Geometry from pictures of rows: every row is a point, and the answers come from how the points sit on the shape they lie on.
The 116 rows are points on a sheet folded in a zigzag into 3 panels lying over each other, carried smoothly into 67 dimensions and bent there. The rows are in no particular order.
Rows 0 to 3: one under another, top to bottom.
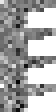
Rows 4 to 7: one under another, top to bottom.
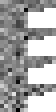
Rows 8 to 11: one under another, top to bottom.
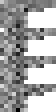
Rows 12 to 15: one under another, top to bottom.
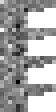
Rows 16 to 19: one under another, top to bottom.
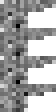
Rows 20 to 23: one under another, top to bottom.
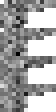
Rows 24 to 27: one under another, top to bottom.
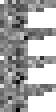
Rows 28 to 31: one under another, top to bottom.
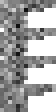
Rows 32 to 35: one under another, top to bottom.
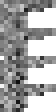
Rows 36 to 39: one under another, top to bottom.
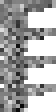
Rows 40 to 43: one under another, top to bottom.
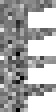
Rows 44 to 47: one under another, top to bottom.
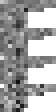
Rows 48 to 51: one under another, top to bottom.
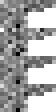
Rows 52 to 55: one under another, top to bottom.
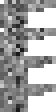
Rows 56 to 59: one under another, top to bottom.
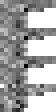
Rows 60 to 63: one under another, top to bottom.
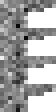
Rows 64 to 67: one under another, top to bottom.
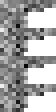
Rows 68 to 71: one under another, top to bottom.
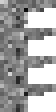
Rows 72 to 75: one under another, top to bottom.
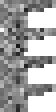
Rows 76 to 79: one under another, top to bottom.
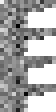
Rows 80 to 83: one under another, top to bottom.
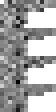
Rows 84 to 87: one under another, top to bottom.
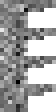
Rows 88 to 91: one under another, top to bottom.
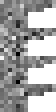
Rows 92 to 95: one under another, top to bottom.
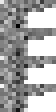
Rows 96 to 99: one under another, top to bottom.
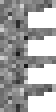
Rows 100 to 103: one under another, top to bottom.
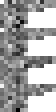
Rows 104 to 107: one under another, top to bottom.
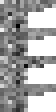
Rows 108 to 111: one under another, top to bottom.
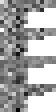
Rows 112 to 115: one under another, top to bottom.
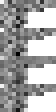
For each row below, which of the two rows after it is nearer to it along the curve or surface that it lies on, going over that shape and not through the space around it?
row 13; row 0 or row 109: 109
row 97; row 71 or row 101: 71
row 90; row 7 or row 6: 6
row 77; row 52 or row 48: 52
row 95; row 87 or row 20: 20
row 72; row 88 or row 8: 88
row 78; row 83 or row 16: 16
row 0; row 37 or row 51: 37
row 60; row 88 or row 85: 88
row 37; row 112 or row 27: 112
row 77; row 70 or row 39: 39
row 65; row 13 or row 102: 13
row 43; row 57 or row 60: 60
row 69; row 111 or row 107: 111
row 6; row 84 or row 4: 84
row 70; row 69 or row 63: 69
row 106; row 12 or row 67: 12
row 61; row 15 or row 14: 15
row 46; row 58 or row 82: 58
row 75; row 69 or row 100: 69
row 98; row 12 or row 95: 95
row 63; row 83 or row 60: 60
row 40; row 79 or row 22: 22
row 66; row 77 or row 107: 77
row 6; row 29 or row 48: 48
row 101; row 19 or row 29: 19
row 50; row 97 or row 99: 99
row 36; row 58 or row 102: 102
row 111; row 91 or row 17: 91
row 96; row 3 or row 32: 32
